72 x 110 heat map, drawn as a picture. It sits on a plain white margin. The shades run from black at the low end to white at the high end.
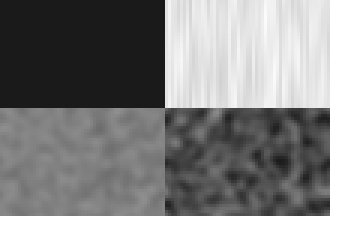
The table splits into 2 rows of 2 panels. Panel 1,1: very low, flat. Panel 1,2: very high, streaked downward, faint in contrast. Panel 2,1: middling, blotchy, faint in contrast. Panel 2,2: low, blotchy.
